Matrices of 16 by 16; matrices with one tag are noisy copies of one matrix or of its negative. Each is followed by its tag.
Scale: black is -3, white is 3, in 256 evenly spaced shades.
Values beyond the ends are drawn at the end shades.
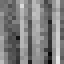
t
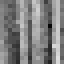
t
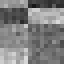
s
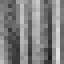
t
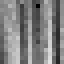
t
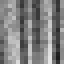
t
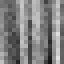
t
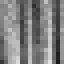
t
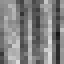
t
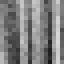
t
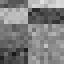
s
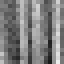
t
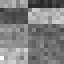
s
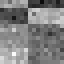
s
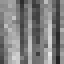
t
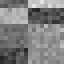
s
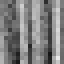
t
